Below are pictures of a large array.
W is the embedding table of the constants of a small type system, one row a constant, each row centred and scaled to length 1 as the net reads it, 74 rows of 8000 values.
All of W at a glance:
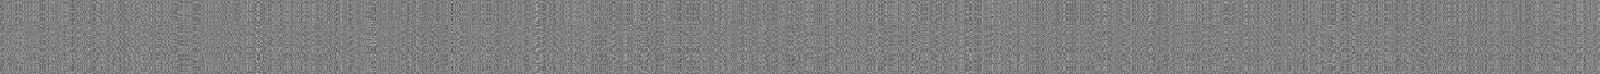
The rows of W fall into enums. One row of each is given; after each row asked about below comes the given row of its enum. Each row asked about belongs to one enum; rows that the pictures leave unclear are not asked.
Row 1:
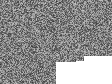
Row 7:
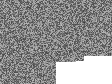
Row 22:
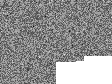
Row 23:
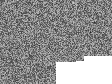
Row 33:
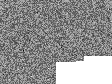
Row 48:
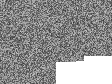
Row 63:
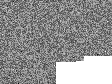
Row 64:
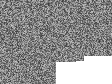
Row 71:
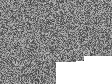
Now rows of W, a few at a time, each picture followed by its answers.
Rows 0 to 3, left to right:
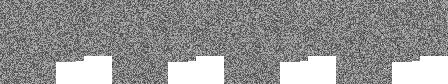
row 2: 1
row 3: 33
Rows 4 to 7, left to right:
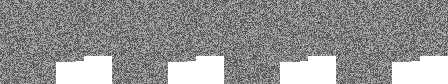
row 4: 7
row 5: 7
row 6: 23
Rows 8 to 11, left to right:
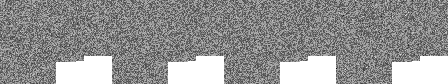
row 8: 48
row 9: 7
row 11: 22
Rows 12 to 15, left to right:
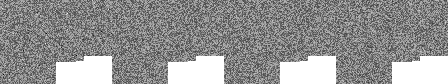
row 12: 33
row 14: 7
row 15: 1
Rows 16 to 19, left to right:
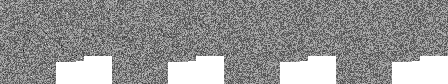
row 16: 33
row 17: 48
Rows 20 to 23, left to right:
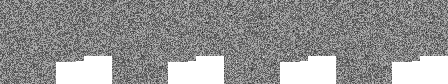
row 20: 7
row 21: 23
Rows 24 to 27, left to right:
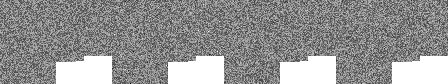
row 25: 63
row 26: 71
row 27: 48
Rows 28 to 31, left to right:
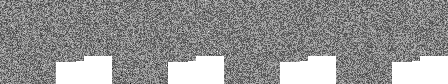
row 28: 64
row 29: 63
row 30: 7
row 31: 1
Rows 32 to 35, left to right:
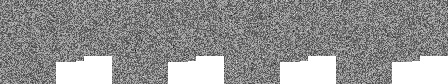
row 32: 1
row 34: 22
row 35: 48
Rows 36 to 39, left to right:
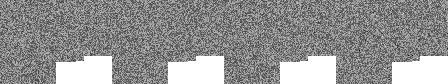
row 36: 71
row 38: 23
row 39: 33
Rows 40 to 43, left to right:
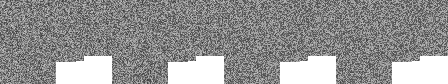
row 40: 64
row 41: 71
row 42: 7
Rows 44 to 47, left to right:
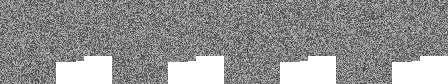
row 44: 71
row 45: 23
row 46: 33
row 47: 22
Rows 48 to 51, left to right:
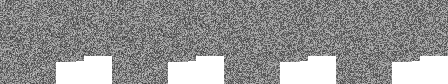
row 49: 48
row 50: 7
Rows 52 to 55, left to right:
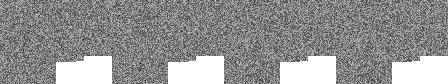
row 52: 33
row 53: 22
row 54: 71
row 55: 71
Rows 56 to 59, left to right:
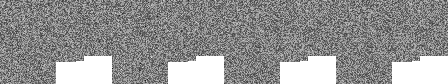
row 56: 64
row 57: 22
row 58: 1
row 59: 1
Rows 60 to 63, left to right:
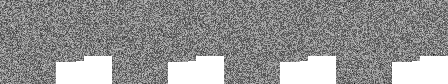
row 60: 64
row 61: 48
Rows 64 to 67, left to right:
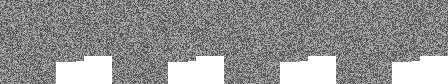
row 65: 1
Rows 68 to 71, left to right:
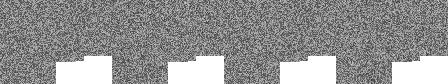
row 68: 7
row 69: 23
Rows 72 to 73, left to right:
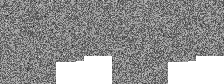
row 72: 22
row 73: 48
